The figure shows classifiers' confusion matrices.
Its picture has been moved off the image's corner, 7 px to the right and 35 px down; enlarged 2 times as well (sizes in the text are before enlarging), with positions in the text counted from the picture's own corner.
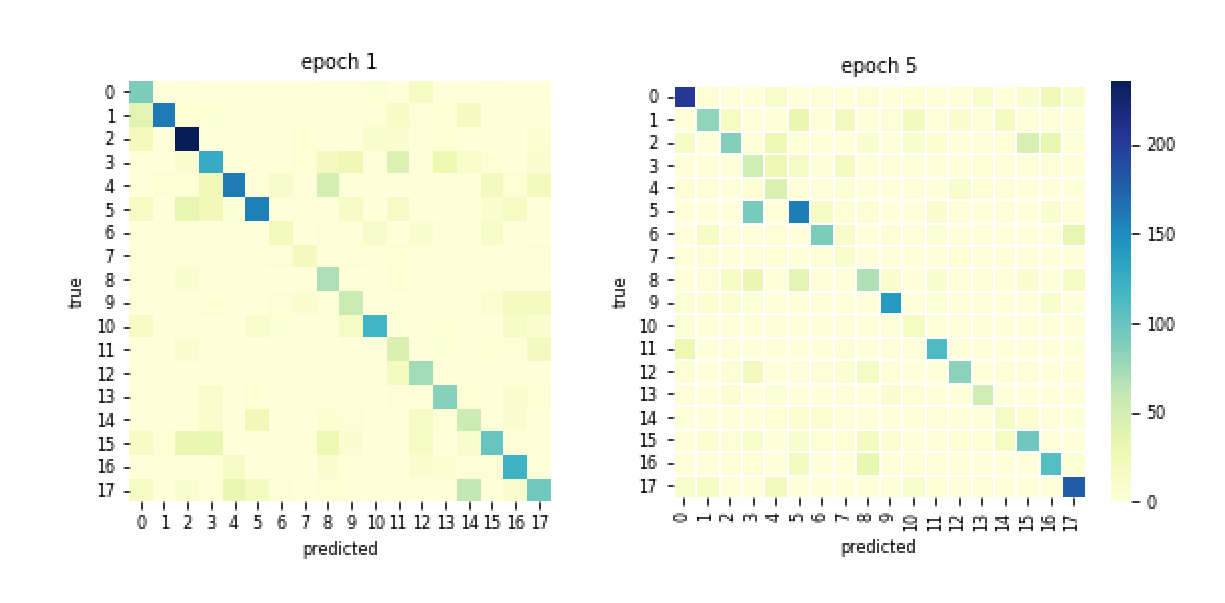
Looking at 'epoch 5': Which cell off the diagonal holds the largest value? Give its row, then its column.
5, 3
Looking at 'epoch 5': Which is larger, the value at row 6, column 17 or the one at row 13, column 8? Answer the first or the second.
the first
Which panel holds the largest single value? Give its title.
epoch 1
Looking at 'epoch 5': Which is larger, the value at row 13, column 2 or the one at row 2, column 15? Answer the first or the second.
the second
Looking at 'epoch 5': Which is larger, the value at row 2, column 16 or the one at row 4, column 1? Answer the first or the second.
the first
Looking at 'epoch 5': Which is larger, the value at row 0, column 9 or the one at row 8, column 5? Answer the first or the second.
the second
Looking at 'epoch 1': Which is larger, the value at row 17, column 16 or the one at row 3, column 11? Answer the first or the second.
the second
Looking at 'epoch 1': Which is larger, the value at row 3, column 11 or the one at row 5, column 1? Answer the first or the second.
the first
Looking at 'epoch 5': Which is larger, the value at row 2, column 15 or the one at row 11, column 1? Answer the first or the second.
the first
